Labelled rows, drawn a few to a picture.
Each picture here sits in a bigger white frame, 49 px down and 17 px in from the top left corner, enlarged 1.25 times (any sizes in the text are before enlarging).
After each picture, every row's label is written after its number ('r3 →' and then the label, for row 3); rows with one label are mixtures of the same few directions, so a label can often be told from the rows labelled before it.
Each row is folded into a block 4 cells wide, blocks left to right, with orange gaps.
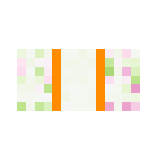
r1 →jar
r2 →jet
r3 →jar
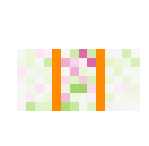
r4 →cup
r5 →jet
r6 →jet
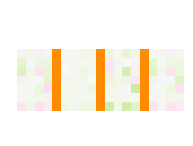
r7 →jar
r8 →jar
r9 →jar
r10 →jar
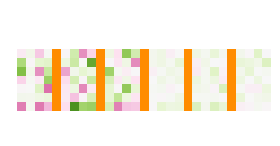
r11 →jar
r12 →cup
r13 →cup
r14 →cup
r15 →jar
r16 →jet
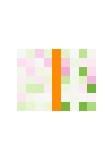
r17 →jet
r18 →jar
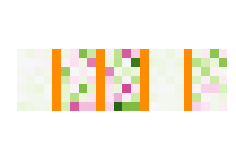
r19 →jet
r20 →cup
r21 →cup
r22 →jet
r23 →jet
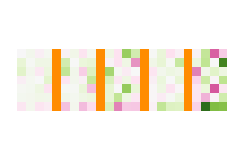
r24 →jar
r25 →jar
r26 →cup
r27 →cup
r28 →cup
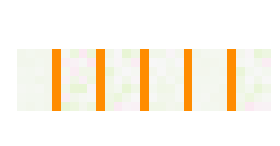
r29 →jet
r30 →jet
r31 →cup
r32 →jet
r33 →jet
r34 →cup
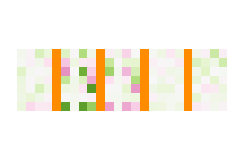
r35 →cup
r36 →jar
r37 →jar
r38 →jet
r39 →jet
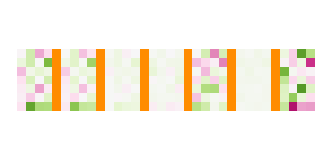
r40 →cup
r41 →cup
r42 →cup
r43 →jar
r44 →jet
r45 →jet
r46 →cup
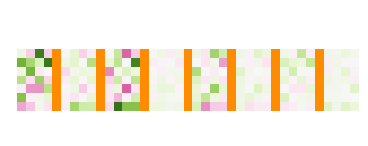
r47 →jet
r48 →cup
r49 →cup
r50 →jet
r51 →cup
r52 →cup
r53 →jet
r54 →jar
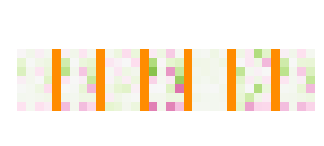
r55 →jar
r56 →jar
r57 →jet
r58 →jar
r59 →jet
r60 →cup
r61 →jar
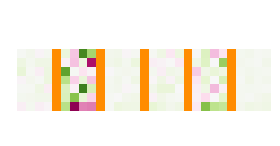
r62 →jar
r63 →cup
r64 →cup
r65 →jet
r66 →cup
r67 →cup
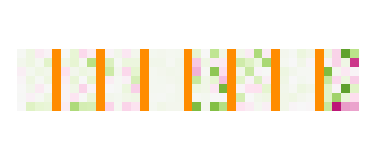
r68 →cup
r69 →cup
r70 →jar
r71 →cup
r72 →jar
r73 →jet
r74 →cup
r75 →cup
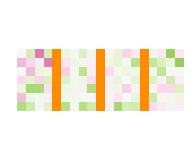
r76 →jet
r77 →jar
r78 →cup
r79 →jet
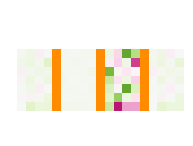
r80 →cup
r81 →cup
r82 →cup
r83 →cup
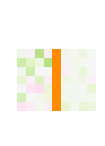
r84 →jet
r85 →jar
